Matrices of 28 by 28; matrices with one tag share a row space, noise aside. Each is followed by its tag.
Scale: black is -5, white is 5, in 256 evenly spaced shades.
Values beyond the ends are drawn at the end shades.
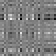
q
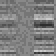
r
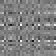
q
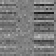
r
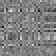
q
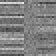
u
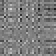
q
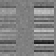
r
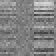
r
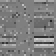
r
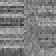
u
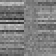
u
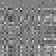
q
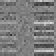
r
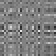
q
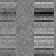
r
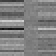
u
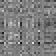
q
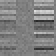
r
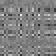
q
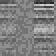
r
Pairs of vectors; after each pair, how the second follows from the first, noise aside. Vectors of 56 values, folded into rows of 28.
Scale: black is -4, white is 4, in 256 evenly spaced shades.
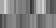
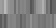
shrunk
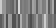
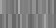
shrunk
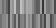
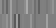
partly zeroed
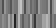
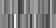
negated
